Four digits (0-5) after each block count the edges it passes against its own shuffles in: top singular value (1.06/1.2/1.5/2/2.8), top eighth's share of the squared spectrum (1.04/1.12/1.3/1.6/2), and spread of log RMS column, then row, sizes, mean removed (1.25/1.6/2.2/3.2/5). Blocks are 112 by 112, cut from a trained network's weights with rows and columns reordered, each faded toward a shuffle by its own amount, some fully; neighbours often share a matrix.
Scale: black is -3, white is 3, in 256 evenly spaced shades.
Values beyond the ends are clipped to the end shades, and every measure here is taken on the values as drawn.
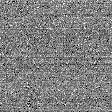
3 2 1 0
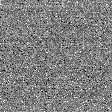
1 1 0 0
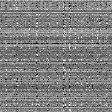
5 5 3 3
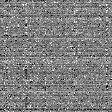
4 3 2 1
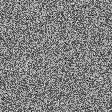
0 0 0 0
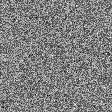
0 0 0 0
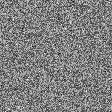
0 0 0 0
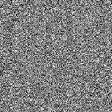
4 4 2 1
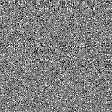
4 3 1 2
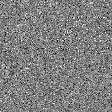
3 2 0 2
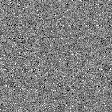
3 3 0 2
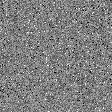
1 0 0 0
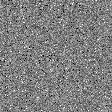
2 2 0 1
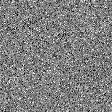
3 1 0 0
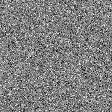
2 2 0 0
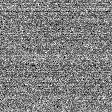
3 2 0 1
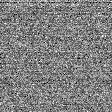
3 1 0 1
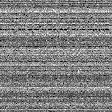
5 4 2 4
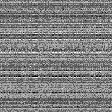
5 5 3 4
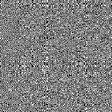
4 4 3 2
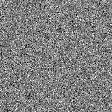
3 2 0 1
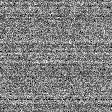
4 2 0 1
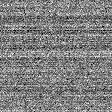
4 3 0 2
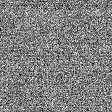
2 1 0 0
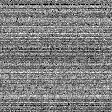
5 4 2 3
